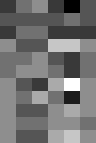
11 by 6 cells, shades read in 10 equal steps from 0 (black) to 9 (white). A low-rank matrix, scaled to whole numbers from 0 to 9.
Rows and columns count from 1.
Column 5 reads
0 4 2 7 2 2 9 1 6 5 7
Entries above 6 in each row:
0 0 0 2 0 0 1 0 0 0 1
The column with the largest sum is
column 4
